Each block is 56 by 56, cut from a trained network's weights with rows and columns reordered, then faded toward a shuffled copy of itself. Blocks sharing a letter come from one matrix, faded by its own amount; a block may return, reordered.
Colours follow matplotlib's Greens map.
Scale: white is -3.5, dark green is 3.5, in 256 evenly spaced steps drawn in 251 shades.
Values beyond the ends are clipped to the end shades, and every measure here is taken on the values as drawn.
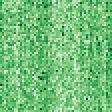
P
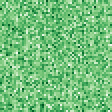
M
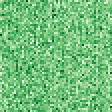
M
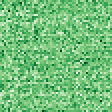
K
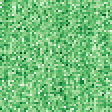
M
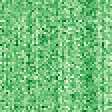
P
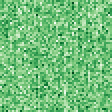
M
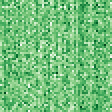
P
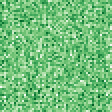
M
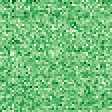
K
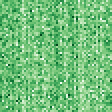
P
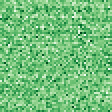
K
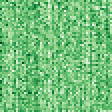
P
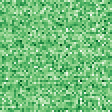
K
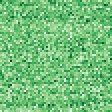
K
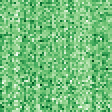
P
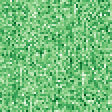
M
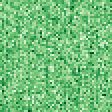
M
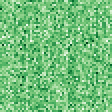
M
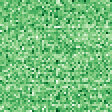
K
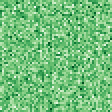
M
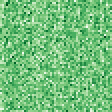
M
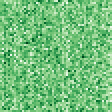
M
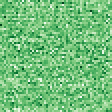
K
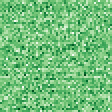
K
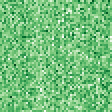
M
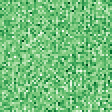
M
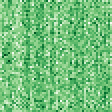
P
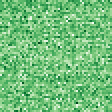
K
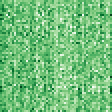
P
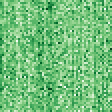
P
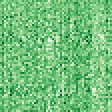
P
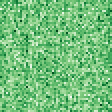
M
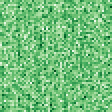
M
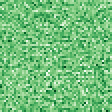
K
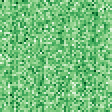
M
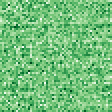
K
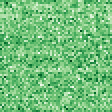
K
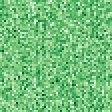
M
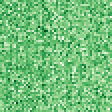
M
